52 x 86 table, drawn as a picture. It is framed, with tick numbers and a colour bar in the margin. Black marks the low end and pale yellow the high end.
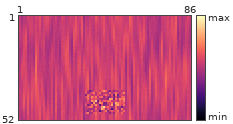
Slope: none. Roughest part: bottom middle. Mirror symmetry: none. Grain: streaks running down. Odd patch: rougher, in the bottom middle.
